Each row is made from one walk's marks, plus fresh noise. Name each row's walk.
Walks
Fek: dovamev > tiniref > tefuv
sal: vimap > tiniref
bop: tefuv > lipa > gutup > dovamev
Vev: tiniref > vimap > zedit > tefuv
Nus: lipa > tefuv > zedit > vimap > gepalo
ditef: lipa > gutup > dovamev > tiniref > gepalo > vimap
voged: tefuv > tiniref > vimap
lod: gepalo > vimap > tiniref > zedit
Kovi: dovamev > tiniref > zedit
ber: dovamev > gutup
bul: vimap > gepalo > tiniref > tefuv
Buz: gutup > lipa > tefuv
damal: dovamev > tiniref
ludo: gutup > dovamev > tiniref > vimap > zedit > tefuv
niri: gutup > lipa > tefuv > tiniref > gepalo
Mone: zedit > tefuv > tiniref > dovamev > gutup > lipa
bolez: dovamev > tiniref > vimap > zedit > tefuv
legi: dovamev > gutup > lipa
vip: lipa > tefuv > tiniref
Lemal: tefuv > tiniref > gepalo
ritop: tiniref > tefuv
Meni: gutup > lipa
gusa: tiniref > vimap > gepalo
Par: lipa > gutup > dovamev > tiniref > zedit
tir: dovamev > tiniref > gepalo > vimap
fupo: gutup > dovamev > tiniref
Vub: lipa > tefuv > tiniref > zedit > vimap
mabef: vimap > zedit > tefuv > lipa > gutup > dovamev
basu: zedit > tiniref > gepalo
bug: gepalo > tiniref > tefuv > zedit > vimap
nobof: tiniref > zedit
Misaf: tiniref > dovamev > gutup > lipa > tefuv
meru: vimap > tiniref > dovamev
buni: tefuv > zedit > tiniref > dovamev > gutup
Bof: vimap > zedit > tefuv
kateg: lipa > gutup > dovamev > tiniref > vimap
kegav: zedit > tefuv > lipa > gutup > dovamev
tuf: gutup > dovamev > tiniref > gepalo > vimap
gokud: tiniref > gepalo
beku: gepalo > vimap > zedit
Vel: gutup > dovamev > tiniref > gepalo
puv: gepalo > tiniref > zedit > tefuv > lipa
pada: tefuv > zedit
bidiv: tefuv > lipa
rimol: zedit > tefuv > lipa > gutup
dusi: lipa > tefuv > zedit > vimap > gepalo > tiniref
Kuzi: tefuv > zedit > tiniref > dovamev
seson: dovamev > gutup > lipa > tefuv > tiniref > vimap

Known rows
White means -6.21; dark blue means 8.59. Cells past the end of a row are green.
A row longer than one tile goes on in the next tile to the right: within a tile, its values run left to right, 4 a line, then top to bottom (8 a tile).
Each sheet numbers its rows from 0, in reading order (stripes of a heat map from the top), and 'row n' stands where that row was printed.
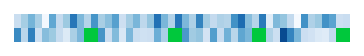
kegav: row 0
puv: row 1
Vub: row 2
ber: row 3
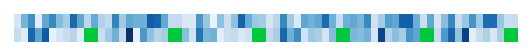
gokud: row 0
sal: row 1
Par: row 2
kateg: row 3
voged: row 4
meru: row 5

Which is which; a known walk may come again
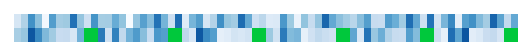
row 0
legi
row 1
Buz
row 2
Vel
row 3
Par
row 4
niri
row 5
gokud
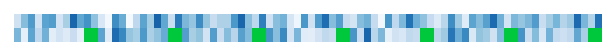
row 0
basu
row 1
Meni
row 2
Vub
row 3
Kuzi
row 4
buni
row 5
kateg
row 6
puv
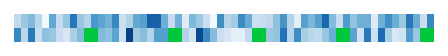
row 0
kegav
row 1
voged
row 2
ber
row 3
seson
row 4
Lemal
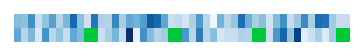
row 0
dusi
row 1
sal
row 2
Mone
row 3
meru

